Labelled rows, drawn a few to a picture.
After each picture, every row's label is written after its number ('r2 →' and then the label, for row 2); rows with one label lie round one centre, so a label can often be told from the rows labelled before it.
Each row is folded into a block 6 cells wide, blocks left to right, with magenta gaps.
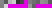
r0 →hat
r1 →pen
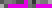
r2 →pen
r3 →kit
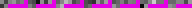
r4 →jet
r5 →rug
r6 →hat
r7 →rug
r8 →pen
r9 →jet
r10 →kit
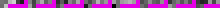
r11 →hat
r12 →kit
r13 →rug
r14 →jet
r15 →jet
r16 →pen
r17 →pen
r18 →rug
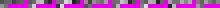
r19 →pen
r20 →hat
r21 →hat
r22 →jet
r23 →hat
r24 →hat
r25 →jet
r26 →kit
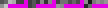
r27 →hat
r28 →rug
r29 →pen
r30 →jet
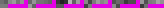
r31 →kit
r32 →pen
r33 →rug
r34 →jet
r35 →pen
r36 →jet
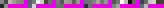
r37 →jet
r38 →hat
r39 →kit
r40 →jet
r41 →hat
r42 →hat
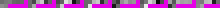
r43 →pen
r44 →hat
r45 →hat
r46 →hat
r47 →jet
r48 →hat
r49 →jet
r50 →hat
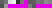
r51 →hat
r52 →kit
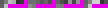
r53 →hat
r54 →pen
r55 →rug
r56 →hat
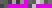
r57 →rug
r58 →hat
